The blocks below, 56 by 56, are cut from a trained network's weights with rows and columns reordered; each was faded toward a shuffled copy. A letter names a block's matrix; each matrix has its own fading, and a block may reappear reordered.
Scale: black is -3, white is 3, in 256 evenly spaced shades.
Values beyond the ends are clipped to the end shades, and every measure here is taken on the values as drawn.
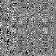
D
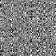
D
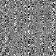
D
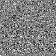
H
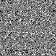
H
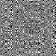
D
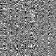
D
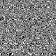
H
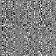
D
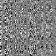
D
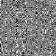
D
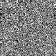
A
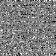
H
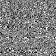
H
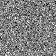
A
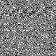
H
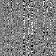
D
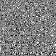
H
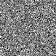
A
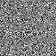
H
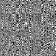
D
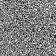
A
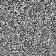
A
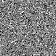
A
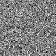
A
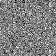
A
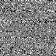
H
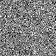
A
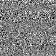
H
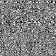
H
